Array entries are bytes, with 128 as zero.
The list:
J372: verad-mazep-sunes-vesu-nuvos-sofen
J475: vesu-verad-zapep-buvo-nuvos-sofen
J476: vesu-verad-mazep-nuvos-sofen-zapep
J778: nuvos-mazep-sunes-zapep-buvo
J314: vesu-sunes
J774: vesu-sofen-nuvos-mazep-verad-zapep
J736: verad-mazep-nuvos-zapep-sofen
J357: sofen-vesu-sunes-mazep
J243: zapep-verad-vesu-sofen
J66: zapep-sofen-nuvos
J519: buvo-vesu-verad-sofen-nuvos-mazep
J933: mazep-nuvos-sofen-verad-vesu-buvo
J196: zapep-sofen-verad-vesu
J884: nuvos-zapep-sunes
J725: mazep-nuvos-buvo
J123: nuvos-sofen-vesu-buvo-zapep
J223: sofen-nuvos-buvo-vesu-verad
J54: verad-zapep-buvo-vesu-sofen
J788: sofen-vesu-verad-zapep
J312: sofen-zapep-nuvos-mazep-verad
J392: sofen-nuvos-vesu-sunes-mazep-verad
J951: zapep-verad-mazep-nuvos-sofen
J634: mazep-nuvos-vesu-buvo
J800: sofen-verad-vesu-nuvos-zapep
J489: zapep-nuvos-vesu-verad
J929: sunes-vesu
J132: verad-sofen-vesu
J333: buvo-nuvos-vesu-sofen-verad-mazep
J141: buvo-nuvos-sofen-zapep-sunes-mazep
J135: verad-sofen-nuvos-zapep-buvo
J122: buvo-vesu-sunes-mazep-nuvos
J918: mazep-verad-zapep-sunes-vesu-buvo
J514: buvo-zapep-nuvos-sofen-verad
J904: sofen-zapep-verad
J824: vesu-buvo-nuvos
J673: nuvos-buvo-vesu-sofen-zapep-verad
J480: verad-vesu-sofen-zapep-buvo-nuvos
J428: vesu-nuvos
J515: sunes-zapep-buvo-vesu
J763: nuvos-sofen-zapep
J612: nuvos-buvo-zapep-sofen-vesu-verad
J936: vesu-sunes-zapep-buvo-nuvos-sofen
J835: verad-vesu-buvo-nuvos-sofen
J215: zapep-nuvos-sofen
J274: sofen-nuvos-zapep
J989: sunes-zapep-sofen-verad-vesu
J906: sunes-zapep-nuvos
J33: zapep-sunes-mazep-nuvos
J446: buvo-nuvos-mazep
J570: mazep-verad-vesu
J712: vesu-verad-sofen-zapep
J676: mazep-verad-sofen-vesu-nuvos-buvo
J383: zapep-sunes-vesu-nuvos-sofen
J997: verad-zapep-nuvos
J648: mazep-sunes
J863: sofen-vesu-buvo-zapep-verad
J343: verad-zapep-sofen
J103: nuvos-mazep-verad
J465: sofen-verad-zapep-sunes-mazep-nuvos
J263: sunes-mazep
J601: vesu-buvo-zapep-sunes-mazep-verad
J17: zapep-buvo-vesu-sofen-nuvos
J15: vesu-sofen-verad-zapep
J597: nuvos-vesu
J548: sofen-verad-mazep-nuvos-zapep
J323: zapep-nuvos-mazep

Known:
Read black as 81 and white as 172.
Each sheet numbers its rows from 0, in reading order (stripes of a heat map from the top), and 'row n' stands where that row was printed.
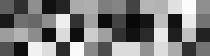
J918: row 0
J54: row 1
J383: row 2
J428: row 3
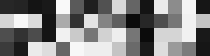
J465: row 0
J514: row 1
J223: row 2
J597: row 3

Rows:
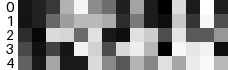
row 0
J135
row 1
J736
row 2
J712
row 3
J392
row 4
J570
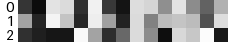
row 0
J476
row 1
J824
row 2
J548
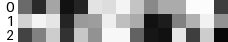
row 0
J933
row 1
J141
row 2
J884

